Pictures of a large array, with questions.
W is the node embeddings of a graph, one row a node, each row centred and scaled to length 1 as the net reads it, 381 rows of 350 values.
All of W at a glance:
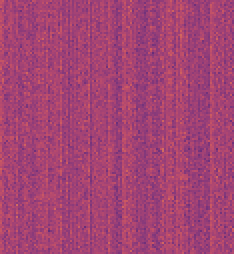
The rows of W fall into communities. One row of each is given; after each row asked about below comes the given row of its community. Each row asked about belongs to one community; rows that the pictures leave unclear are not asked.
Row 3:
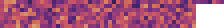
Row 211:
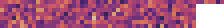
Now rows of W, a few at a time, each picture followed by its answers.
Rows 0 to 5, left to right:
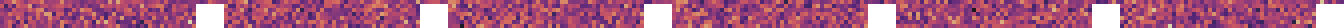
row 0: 211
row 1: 211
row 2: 3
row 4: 3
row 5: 211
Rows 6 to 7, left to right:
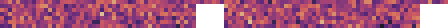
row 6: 211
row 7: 3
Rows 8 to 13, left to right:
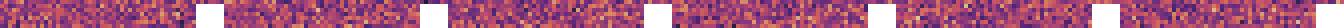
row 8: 211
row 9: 3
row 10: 211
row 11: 3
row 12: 211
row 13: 3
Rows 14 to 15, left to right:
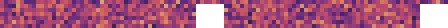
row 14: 211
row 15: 211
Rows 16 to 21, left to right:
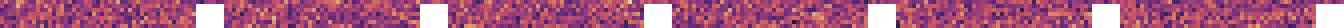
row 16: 211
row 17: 211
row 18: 211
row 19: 3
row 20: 3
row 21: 3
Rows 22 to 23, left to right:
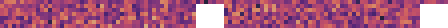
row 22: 3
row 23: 211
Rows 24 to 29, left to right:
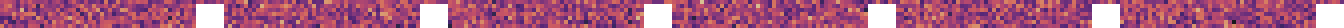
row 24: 3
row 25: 211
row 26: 3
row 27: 3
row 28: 211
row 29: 211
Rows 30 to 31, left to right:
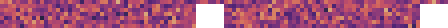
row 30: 3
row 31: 211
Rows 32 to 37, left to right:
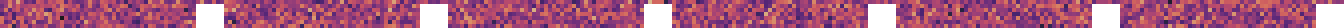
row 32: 211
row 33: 3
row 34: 211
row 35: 211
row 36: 211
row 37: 211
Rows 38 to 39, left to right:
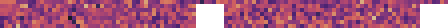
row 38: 3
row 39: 3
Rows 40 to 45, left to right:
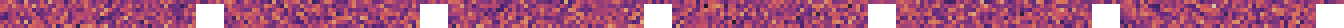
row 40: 3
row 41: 3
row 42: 3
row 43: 211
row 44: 3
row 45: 3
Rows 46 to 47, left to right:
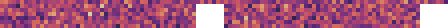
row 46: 3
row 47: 211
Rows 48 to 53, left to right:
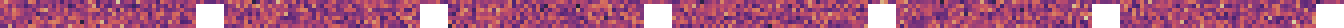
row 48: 3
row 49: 211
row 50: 211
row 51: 211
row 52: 3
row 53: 3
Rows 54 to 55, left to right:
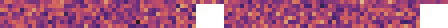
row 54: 211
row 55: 3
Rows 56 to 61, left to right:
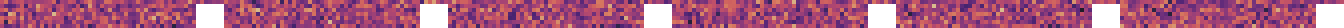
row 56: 211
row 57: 211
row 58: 211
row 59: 211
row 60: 211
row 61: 3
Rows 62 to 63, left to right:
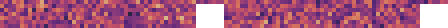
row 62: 211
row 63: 3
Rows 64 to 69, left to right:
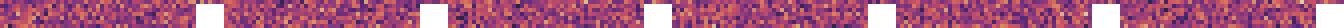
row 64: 211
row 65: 3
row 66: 211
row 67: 211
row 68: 211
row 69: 211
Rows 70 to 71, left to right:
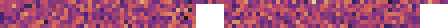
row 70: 3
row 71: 211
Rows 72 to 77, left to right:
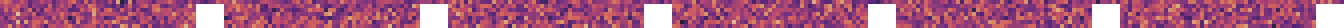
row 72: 3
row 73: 3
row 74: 3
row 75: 3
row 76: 3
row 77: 211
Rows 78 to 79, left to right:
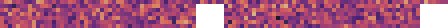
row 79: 211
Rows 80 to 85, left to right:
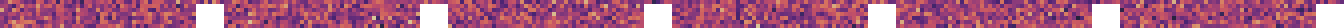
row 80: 211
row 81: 211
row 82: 3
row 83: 211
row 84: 3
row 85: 211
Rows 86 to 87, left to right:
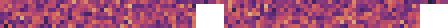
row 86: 3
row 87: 3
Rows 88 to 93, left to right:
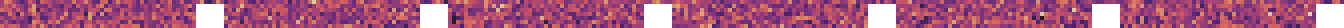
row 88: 3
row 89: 211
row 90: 211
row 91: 3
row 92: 3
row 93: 211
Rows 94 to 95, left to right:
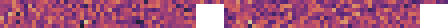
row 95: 3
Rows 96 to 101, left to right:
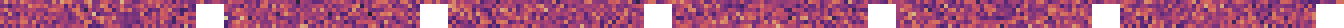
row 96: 211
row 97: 211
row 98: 3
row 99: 3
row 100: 3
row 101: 3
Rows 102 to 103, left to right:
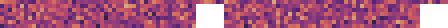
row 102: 211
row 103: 3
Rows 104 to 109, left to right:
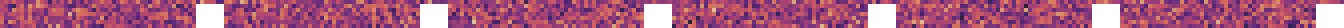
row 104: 211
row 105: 211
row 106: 3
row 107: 211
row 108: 211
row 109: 211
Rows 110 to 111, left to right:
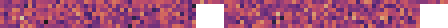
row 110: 211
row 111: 3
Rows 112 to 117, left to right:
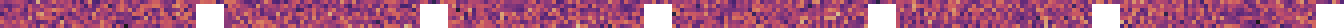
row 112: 211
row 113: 3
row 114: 3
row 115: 3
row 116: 211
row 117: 211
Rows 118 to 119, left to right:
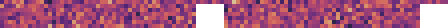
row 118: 211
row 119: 211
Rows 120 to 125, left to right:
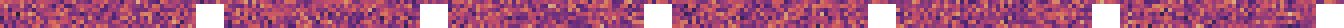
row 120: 3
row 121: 211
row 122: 211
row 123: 211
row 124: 211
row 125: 211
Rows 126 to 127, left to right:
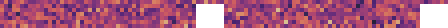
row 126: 211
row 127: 3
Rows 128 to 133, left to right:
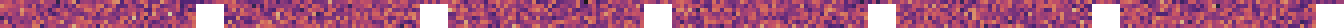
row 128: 3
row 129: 3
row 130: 3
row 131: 3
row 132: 211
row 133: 3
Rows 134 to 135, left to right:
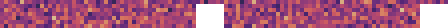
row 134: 3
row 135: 3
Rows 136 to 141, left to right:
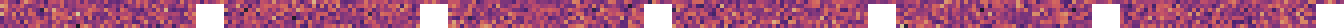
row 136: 3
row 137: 211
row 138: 3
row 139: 3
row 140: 211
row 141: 211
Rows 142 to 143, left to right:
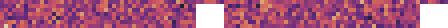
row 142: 211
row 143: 211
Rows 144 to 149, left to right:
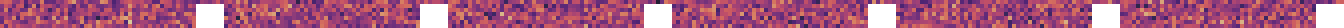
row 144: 3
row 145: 211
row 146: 3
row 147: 211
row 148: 211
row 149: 3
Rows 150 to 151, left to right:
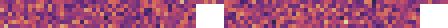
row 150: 211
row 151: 3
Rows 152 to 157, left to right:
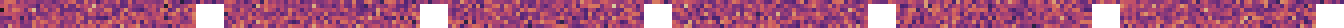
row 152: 3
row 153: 3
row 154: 211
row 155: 3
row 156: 211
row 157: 3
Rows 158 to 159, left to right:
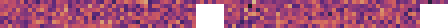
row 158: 3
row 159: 3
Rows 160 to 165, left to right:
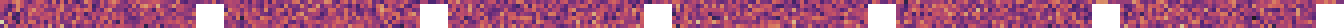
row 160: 211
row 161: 3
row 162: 3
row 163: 3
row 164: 211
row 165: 211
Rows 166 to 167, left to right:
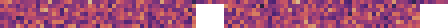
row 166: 3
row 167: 3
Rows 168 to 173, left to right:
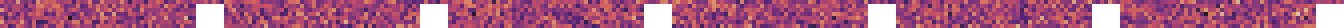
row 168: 211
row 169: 3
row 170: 211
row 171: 211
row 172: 211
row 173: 3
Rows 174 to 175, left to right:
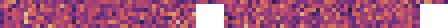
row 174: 3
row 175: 211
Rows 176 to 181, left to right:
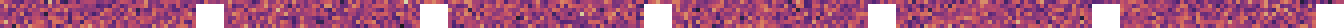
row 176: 3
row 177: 211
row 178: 211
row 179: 3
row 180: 3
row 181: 3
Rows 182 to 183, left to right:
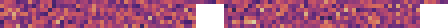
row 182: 3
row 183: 211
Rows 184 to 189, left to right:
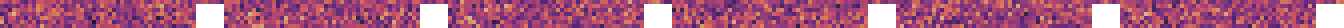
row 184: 211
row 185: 3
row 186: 211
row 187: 3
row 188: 211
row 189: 3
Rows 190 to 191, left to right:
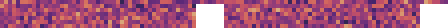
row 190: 3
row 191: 211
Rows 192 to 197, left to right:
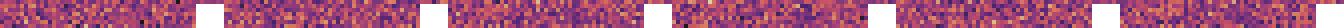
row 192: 3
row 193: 3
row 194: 211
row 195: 211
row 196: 3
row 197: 211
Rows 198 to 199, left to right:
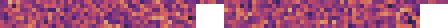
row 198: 211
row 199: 3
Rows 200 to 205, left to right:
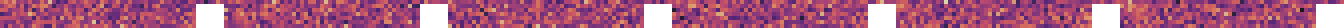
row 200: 3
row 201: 211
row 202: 3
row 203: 211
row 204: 3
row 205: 3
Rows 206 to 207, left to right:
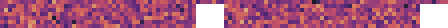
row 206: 211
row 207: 3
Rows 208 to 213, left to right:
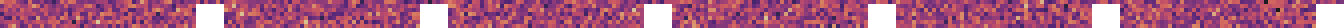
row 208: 3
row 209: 3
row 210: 3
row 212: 3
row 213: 211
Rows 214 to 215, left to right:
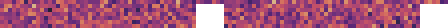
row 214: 3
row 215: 211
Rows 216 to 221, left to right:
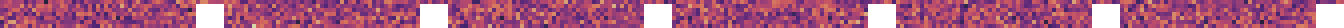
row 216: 211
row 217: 3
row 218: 211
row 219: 211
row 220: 211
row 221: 3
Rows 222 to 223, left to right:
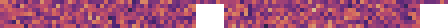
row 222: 3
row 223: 3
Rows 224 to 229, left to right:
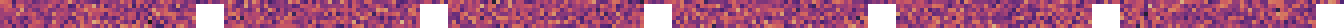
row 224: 3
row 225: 3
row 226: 3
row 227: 3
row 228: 3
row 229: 211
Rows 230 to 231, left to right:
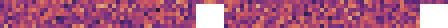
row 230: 211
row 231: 3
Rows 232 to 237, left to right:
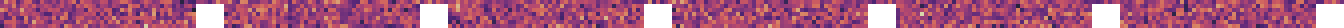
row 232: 3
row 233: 211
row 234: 3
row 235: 3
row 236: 3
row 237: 211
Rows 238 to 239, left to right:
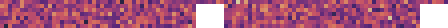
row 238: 3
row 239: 211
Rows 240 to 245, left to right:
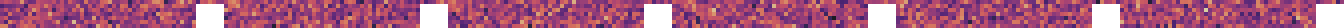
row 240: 211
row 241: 3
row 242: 3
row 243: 211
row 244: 3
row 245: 211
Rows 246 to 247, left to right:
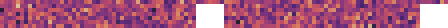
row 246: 211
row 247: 3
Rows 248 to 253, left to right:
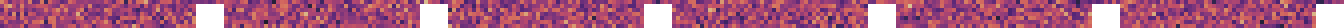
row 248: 3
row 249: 211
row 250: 3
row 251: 211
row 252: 3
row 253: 3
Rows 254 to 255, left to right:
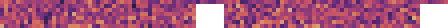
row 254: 3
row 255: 3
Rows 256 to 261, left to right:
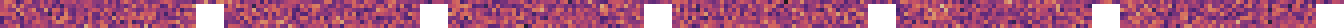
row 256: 3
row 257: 3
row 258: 3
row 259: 3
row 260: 211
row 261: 3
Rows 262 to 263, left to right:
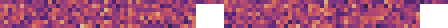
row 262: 3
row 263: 3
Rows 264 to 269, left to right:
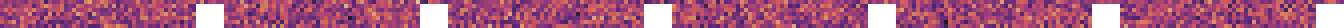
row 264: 211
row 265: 211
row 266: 211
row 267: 211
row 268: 3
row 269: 211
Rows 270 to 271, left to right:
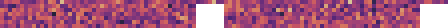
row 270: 211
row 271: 3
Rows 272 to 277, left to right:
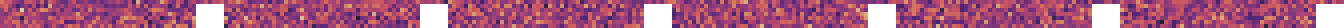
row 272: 3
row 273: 211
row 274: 3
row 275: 3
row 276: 211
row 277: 211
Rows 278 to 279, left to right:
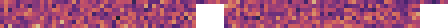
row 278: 3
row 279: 3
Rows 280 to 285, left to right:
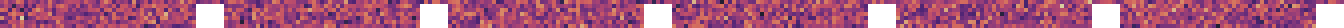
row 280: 211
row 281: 211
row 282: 3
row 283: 211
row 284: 211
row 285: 211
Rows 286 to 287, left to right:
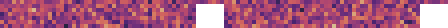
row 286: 211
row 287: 3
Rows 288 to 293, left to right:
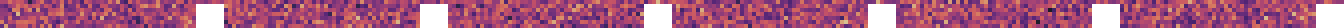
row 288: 211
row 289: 3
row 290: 211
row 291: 3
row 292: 211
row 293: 211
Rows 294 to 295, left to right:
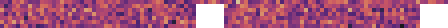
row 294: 211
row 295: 211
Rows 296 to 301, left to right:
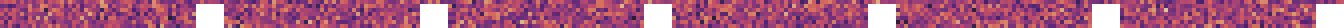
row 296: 211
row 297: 211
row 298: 211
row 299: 211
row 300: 3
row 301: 3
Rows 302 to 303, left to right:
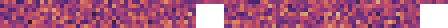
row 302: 3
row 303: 211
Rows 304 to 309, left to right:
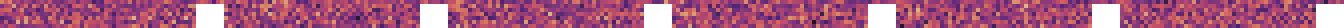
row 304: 3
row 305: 211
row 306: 3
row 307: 3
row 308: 3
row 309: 3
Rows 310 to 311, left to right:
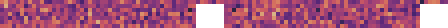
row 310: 3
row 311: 211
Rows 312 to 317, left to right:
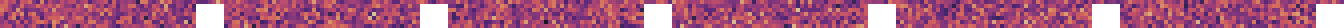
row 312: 3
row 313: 211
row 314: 211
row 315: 3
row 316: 3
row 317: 211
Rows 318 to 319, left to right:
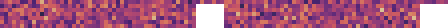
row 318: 211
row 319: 3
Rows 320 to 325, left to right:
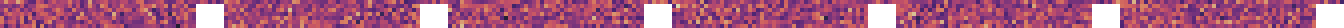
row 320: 211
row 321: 3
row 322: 211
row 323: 3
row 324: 3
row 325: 3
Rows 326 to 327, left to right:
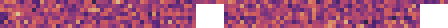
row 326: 3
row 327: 3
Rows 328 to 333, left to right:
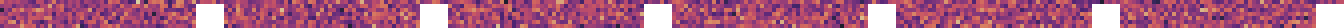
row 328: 211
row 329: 211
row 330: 211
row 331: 3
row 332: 3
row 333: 3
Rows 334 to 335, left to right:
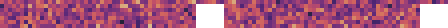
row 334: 211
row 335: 3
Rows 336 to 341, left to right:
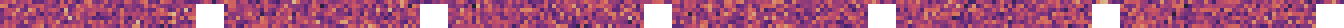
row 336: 3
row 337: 3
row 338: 211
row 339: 211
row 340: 211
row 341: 211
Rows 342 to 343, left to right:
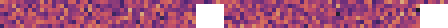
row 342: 3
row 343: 3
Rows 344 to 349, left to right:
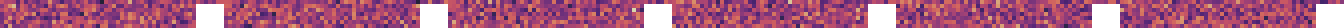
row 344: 3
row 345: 3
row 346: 3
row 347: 3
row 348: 211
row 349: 3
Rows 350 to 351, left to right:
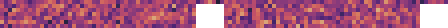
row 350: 211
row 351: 3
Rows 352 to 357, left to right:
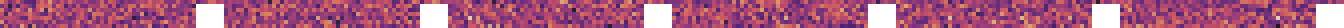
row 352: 211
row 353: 211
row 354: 211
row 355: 211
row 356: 3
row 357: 3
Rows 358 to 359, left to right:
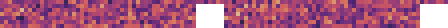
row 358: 3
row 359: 211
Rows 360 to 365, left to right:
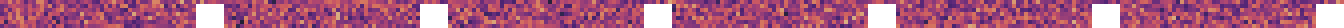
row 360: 211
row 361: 211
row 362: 3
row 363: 3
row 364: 3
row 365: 3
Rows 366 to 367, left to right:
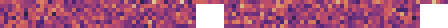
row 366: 211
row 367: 211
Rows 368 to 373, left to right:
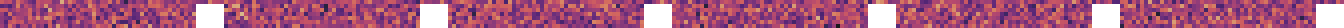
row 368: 211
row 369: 3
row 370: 211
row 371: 211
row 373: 3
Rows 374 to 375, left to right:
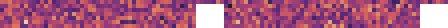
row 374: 3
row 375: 211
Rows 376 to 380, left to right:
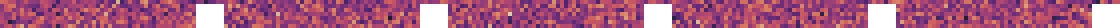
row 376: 3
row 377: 3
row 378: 211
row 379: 3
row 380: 3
